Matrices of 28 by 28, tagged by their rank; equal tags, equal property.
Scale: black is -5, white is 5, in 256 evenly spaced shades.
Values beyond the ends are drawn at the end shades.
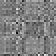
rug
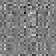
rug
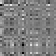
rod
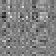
rug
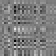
rod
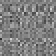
rug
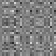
rod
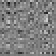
rug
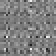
rug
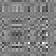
rod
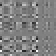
rod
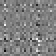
rug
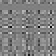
rod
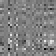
rug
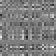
rug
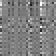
rod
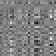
rug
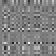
rod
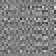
rug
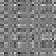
rod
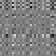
rod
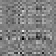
rug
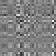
rod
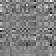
rug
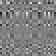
rod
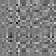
rug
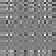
rod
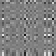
rod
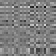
rod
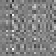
rug
